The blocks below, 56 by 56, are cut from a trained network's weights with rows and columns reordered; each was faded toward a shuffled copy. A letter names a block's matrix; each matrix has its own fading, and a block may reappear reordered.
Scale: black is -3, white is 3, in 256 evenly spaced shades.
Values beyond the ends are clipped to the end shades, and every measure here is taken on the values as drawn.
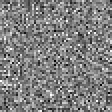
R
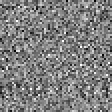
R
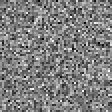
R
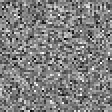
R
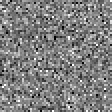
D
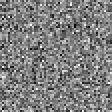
R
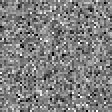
D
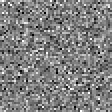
D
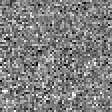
D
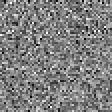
R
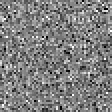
D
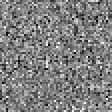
D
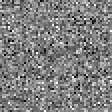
D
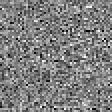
R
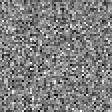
D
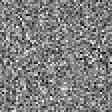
R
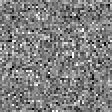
D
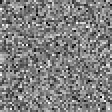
R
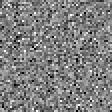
D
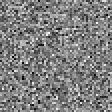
R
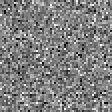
D
